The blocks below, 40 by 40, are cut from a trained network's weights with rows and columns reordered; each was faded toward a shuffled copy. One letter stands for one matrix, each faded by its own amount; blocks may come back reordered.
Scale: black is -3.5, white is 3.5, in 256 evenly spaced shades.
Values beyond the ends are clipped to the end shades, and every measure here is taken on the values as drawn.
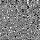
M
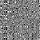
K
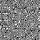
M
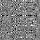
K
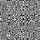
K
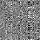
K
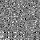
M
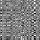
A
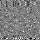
K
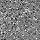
M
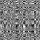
A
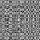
A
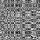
A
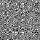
M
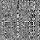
K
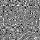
M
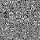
M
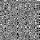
K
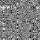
K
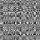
A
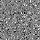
M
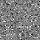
M
